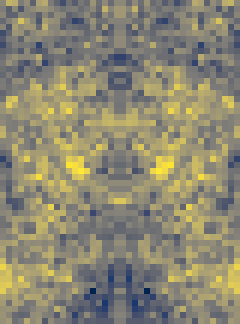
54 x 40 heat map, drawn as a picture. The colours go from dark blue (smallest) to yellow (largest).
The ninth with the lowest average is the bottom middle. No single row or column stands out from its neighbours. There is no overall slope. It is mirror symmetric from left to right. The values follow a bell shape.
